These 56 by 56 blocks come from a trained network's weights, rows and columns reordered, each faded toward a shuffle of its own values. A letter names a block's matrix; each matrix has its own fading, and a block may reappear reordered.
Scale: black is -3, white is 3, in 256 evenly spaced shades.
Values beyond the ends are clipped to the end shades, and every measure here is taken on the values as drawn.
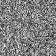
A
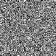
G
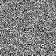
G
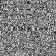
G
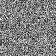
A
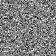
G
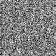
A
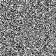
A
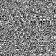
G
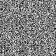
A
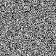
G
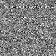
G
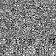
G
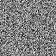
A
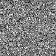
G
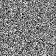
A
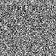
G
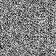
A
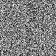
A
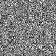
G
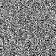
G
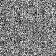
A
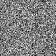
A
